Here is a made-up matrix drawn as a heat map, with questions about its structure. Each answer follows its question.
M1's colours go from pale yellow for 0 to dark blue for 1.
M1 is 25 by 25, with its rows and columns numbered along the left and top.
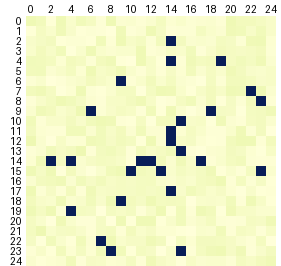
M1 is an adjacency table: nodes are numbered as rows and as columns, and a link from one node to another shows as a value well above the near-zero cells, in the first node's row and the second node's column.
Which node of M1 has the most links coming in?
node 14
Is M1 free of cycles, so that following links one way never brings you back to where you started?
no
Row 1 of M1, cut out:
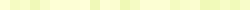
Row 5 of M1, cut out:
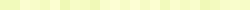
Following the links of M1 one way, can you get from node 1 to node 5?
no
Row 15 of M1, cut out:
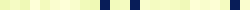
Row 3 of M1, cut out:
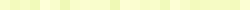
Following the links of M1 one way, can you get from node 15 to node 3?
no
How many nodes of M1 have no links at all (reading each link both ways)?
8
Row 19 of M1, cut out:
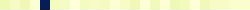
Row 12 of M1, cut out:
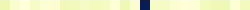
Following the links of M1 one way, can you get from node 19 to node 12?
yes
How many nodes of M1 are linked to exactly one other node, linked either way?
12
